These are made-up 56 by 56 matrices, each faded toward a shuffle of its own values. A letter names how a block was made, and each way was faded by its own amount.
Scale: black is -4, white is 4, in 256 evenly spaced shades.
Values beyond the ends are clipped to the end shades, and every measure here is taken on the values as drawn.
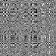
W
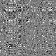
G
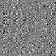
G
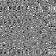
G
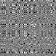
W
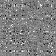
G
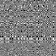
W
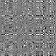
W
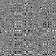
W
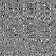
G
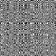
W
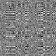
W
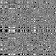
W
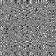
G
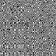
G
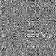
G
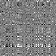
W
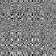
W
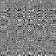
W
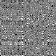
G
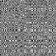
W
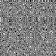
G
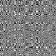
W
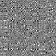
G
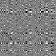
W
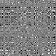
W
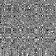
G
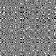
W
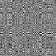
W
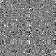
G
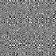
W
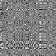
W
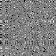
G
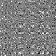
G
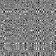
W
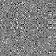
G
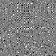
G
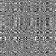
W
